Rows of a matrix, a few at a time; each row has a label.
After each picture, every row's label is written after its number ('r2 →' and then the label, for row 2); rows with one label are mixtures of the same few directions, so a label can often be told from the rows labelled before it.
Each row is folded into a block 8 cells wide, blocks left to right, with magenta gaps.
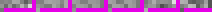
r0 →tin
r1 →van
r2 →van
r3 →van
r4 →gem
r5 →van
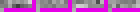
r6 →gem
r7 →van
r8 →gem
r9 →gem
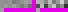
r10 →tin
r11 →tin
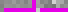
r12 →van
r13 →van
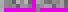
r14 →van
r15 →van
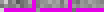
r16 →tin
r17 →van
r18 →tin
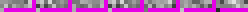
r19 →gem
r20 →tin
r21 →van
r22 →tin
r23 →tin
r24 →tin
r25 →tin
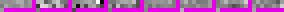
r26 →van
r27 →van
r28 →gem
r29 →gem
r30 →gem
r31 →tin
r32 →gem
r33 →tin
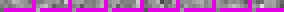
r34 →tin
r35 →gem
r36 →gem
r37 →gem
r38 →van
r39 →van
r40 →gem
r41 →gem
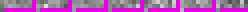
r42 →van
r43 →gem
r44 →tin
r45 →tin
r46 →van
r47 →van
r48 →van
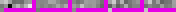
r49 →gem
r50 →tin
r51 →gem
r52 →tin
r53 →tin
